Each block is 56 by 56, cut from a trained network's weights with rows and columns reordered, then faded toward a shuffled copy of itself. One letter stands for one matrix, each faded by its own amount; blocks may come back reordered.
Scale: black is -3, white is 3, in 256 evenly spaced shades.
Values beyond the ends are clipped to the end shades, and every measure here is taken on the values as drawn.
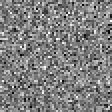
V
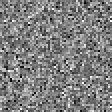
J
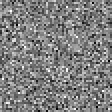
V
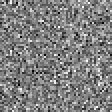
V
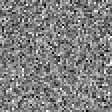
V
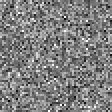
V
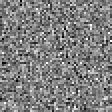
V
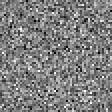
V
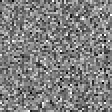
V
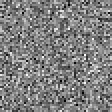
J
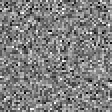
J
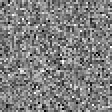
J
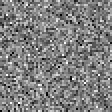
J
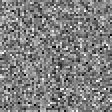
J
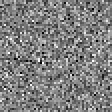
J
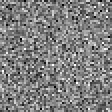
J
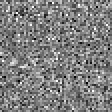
J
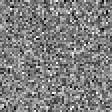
V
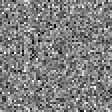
J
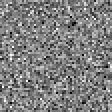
V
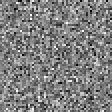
J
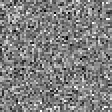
V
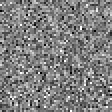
V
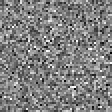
V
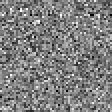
J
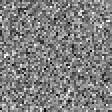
V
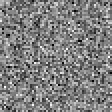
J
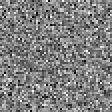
J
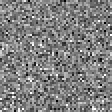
J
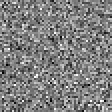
J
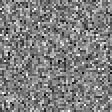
V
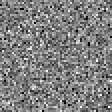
V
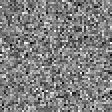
V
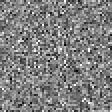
V
